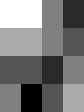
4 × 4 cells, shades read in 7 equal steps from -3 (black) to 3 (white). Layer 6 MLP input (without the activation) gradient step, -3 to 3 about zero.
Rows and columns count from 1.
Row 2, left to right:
1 1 0 -1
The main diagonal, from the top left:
3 1 -2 1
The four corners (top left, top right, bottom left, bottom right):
3 -2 0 1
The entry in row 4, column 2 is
-3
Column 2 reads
3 1 -1 -3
